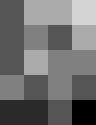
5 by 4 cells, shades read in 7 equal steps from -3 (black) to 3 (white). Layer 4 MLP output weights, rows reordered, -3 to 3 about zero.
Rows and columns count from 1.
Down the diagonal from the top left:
-1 0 0 -1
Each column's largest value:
0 1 1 2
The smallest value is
-3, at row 5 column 4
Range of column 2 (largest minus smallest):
3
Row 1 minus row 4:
-1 2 1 3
